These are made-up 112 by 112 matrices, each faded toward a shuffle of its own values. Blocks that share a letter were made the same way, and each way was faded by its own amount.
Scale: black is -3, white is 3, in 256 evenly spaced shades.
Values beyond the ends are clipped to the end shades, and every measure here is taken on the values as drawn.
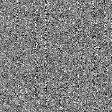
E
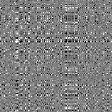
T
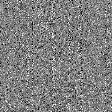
E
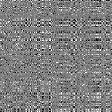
T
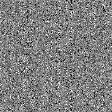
E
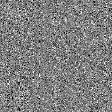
E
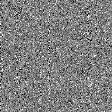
E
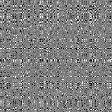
T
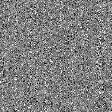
E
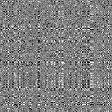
T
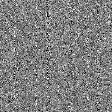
E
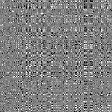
T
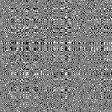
T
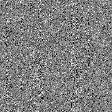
E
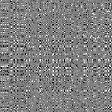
T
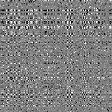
T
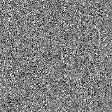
E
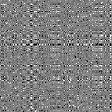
T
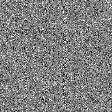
E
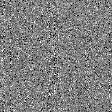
E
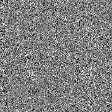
E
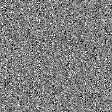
E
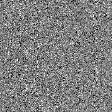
E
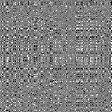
T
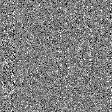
E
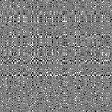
T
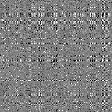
T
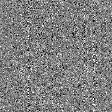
E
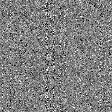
E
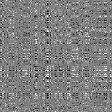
T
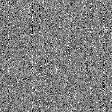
E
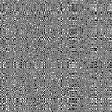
T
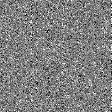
E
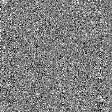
E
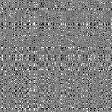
T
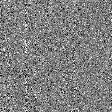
E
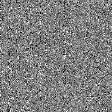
E
